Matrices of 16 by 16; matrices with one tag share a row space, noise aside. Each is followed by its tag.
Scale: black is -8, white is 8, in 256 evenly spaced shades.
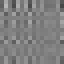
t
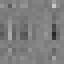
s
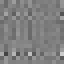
t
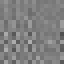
t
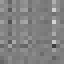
s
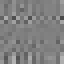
t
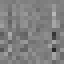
s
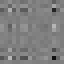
s
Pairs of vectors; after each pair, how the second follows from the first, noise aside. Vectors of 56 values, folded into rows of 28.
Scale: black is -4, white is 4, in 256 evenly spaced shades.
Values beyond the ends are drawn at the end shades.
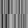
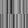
wrapped around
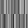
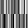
scaled up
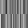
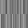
shrunk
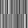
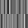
sign-scrambled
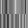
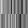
wrapped around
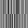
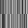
wrapped around
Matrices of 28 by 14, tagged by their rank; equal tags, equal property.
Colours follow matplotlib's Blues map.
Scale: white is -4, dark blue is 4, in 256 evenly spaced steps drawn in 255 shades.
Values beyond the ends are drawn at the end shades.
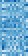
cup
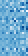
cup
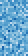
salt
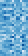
cup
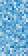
salt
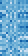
cup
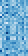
cup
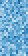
salt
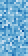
salt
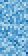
salt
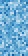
salt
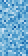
salt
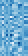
cup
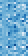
cup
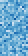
salt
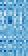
cup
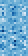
cup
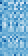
cup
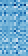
cup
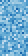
salt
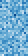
salt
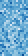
salt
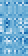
cup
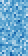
salt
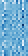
cup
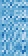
cup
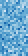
salt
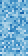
salt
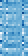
cup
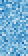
salt
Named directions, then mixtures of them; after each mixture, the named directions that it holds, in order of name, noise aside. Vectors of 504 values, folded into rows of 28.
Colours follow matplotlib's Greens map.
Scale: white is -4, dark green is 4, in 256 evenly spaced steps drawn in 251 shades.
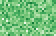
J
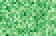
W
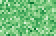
J, W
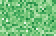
J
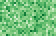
W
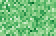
J, W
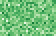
J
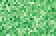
J, W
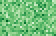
J, W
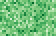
W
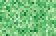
W
